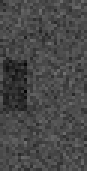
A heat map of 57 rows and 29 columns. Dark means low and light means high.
Ninth with the lowest average: middle left. Odd patch: lower, in the middle left. Stripes: none. Average level on the scale: 30%. Mirror symmetry: none.
